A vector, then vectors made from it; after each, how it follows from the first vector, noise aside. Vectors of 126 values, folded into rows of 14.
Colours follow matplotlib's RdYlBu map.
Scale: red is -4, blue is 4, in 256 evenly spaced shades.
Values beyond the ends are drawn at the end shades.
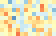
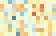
sign-scrambled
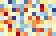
scaled up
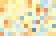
wrapped around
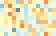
wrapped around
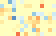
partly zeroed
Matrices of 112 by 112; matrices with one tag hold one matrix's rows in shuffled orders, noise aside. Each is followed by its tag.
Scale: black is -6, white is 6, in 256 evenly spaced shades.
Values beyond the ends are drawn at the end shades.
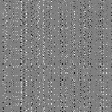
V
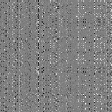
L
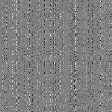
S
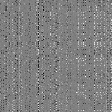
L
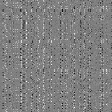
V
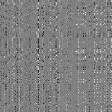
L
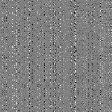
S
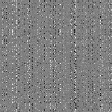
S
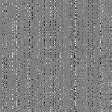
S
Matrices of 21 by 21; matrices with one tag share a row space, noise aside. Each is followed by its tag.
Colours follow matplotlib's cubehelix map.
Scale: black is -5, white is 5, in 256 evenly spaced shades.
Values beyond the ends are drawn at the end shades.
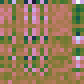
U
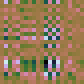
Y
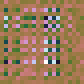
Y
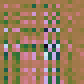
Y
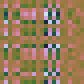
Y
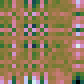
U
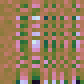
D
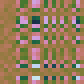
D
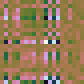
Y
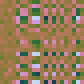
D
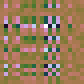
Y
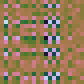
Y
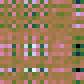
U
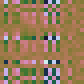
Y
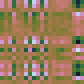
U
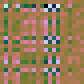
Y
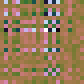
Y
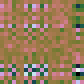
U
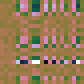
D
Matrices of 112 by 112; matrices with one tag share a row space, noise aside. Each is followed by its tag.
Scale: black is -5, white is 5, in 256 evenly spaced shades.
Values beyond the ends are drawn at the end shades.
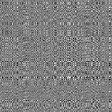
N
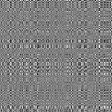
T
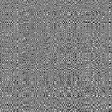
N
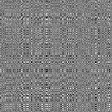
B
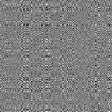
B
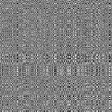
N
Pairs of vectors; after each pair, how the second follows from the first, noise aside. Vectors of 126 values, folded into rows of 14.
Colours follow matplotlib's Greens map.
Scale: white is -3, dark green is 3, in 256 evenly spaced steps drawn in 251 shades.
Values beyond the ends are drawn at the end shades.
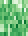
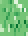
partly zeroed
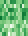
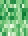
copied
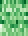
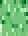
partly zeroed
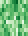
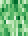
copied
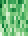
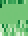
partly zeroed
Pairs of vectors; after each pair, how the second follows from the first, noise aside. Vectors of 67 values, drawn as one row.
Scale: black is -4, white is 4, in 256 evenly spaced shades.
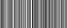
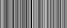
negated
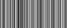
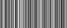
negated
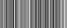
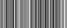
copied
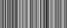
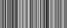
copied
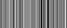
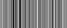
wrapped around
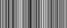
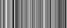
shuffled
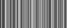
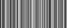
copied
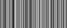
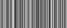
negated
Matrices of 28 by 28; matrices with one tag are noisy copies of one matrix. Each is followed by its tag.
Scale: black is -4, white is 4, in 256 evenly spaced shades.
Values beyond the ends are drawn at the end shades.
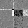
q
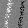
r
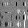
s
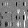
s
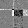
q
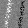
r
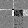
q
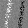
r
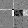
q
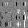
s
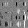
s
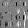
s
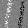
r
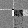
q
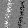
r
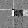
q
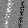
r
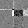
q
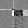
q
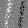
r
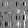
s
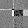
q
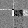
q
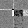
q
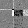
q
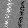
r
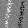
r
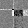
q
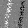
r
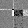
q
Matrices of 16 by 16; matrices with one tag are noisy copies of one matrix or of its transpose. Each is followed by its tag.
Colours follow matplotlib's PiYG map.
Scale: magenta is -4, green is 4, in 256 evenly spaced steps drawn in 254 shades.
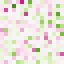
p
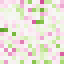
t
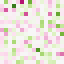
p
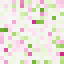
t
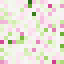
t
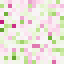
p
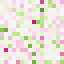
t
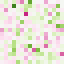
p
